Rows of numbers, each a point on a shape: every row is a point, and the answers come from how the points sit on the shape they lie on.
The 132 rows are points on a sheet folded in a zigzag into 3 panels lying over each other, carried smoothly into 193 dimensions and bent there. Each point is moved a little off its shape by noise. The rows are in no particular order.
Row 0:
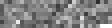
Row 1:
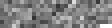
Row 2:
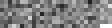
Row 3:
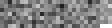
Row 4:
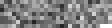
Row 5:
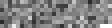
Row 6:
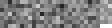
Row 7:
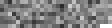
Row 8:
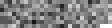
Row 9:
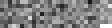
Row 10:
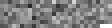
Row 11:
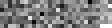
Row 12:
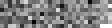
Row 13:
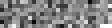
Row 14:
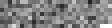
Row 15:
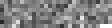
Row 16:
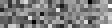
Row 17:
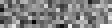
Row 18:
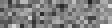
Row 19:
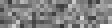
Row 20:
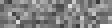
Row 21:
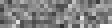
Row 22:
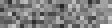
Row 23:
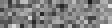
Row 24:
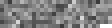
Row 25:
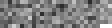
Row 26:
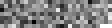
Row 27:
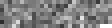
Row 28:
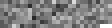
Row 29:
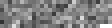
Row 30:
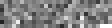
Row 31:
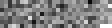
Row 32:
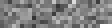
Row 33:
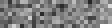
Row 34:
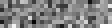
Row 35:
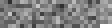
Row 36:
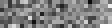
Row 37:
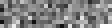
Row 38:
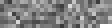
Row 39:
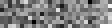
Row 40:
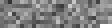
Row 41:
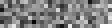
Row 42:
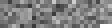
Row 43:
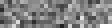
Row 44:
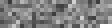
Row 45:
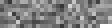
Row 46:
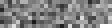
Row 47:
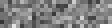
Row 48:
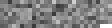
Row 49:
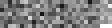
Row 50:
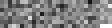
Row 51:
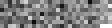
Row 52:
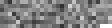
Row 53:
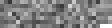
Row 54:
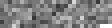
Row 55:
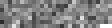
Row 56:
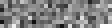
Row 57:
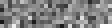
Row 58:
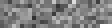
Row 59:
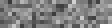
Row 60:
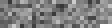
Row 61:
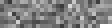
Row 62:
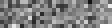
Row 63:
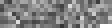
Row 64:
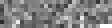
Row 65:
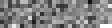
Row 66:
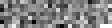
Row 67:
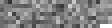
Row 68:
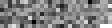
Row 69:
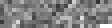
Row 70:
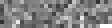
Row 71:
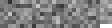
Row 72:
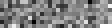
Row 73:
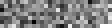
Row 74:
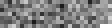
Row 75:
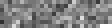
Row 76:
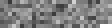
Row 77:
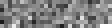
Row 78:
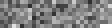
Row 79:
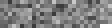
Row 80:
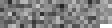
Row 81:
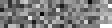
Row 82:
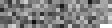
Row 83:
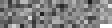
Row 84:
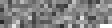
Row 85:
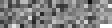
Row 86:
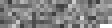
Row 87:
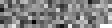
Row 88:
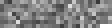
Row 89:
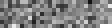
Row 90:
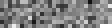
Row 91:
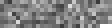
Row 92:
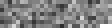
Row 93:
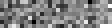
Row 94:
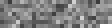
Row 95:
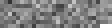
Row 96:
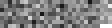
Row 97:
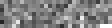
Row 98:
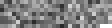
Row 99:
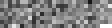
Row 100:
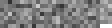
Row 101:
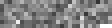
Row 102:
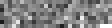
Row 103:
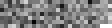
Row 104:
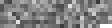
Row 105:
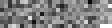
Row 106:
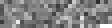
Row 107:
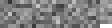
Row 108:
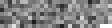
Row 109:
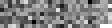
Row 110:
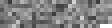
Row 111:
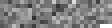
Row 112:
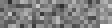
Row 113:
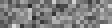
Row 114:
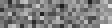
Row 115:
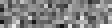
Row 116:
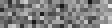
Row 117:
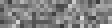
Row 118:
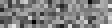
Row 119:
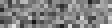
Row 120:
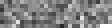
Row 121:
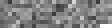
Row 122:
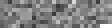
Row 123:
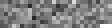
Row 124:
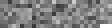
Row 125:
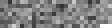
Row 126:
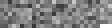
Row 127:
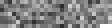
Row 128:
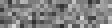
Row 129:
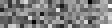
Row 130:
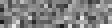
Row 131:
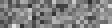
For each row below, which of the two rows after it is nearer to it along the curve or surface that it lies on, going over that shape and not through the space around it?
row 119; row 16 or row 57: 16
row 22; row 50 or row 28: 50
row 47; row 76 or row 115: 115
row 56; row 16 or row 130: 130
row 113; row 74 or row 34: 34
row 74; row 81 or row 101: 81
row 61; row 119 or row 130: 119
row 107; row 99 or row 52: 52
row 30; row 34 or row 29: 29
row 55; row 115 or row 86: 115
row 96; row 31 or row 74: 74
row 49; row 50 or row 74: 74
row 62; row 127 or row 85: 85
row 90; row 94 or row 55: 55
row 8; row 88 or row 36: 88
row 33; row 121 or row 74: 121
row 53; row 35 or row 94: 35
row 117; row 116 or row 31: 31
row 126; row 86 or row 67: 86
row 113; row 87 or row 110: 110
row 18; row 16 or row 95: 16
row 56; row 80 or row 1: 1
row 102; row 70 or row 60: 70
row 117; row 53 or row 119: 119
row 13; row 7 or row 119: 119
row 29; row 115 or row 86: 115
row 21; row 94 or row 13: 94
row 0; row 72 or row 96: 72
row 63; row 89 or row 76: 76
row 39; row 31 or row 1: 31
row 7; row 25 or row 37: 25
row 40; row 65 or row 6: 6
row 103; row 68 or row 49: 49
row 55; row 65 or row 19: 65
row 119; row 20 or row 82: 82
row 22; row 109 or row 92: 109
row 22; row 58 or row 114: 114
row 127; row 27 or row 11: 11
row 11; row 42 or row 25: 25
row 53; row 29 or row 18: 18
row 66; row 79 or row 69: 69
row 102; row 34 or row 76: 34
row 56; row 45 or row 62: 62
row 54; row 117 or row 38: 117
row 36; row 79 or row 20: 79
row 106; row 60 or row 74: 60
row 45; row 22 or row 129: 22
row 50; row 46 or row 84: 46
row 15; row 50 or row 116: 50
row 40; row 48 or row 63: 63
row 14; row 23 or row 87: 23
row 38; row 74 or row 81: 74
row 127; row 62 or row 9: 9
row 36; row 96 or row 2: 2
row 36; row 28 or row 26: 26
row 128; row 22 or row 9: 9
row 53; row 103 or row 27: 103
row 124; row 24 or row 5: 24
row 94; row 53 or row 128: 128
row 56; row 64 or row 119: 64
